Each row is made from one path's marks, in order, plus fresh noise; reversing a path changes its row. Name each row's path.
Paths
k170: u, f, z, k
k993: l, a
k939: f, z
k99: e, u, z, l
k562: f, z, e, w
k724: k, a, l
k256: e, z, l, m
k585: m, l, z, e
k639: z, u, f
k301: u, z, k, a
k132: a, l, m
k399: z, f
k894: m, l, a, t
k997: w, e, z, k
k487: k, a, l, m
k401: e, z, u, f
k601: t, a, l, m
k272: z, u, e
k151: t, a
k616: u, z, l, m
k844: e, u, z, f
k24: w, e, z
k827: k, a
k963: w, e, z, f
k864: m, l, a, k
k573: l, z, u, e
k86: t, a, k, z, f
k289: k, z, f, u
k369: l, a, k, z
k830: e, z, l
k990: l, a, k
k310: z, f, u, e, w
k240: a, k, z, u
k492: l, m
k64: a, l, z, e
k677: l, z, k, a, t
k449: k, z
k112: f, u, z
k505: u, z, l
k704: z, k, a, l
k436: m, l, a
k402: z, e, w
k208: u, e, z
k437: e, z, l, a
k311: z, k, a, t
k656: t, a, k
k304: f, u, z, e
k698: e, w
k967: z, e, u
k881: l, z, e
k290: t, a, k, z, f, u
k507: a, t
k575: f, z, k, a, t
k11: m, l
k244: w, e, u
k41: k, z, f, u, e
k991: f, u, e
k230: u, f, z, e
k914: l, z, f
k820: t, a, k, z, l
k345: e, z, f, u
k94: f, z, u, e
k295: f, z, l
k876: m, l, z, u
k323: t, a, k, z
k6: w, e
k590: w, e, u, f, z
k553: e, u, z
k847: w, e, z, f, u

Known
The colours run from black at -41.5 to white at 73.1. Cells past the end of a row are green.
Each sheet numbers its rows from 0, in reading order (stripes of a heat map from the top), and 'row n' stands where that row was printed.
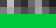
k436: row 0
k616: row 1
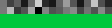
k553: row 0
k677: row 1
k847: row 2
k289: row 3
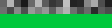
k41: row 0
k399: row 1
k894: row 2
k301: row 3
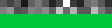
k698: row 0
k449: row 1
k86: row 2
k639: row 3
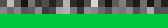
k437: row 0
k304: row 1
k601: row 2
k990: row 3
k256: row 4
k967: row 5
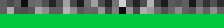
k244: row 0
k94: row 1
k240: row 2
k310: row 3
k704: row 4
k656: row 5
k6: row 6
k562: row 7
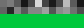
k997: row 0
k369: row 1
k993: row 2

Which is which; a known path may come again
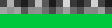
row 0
k323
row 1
k993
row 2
k864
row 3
k369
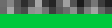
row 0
k112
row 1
k132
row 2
k847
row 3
k492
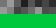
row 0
k844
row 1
k585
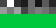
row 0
k290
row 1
k402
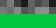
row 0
k256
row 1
k24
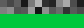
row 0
k698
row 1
k311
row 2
k301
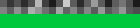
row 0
k562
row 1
k656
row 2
k914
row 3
k963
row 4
k991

